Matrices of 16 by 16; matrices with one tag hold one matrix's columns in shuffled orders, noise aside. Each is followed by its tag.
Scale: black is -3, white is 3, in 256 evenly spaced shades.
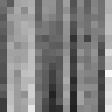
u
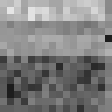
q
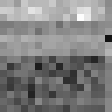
q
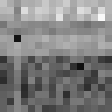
q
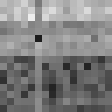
q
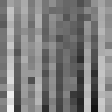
u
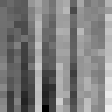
u
